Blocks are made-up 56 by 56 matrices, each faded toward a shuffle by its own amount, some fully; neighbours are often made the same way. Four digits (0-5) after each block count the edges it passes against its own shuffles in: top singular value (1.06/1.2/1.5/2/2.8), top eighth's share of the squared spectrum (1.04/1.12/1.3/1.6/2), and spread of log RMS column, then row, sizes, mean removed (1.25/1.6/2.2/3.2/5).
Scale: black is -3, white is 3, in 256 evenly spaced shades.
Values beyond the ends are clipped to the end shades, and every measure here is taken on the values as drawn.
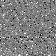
2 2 0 1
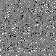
3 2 0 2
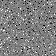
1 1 0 0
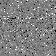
2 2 0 1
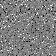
1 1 0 0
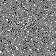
2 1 0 0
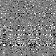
4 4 2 3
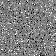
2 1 0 0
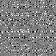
4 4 1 3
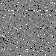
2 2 0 1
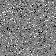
1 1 0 0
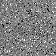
1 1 0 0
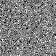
1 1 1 0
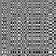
5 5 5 4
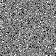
2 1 0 0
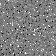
0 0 0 0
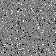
2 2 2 2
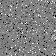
1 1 0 0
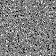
2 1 0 0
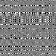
4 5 2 4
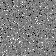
0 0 0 0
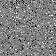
2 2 0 0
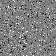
0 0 0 0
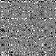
4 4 2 3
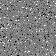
0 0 0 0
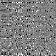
4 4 2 2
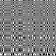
5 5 4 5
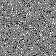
0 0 0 0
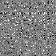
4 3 1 2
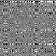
4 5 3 3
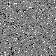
2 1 0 0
